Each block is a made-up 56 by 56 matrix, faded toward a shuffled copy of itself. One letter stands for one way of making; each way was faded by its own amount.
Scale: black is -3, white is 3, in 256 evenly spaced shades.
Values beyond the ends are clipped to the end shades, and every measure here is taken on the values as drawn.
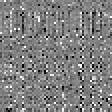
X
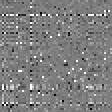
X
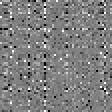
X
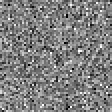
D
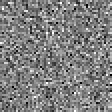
D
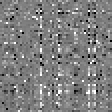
X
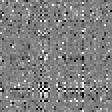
X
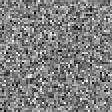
D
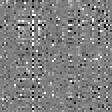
X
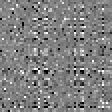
X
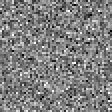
D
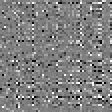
X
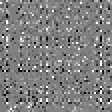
X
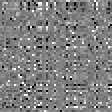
X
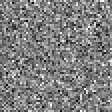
D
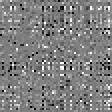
X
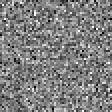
D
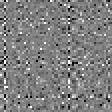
X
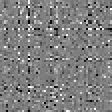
X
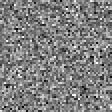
D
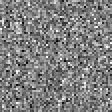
D
